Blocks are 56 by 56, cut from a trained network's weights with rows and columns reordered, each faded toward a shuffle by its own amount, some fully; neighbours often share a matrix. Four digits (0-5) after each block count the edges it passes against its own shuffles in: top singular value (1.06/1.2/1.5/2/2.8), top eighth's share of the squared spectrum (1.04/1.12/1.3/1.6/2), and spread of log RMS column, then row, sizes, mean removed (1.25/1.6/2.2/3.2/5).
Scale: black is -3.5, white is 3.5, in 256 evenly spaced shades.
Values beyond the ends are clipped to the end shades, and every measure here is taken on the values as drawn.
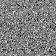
1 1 0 1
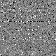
3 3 0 1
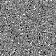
3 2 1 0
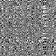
4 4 3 2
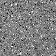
1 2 0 0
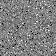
0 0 0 0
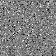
2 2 0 1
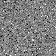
1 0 0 0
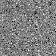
3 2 1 1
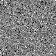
2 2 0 0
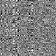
3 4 2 2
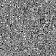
3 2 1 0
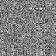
4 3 2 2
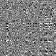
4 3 2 2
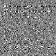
3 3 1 2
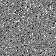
0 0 0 0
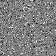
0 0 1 0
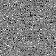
3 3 1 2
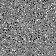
1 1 0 0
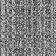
4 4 1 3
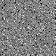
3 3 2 1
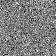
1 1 0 0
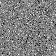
1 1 0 0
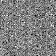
2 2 0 1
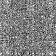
3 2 0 1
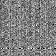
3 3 0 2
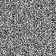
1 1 0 0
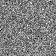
0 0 0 0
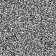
0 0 0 0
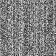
3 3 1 0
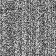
3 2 1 0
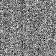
1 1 0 0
